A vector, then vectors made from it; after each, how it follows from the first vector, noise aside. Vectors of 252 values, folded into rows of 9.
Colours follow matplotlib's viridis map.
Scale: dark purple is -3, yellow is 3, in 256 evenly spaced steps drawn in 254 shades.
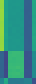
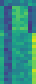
reversed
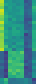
copied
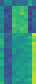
reversed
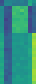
reversed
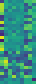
sign-scrambled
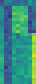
reversed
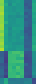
copied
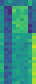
reversed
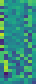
sign-scrambled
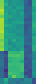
copied
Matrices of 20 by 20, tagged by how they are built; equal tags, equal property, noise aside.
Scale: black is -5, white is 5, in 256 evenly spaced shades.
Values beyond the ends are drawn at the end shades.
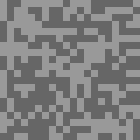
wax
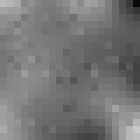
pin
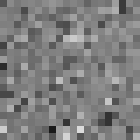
wax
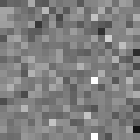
wax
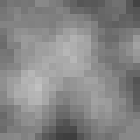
pin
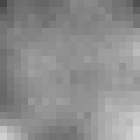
pin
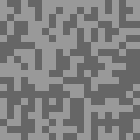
wax
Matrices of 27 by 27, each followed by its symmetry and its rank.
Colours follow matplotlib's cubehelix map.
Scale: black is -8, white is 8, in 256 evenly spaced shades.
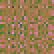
neither, rank three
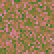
neither, full rank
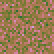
neither, full rank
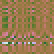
neither, rank two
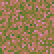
neither, full rank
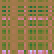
neither, rank one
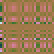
neither, rank one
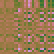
neither, rank two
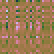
neither, rank two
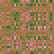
neither, rank three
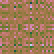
neither, rank three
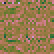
neither, rank five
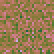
neither, rank five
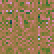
neither, rank five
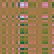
neither, rank one
